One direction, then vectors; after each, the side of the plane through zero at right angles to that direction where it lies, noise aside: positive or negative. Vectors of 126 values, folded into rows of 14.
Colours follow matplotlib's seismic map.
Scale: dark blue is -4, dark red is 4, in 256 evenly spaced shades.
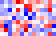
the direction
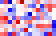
positive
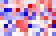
positive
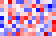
negative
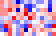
negative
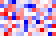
negative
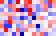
positive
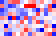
positive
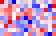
negative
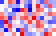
negative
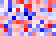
positive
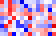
negative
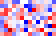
negative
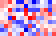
negative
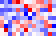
positive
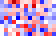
positive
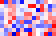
negative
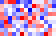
negative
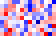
negative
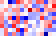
positive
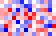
negative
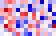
negative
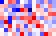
negative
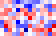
negative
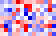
positive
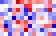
positive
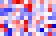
positive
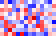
negative
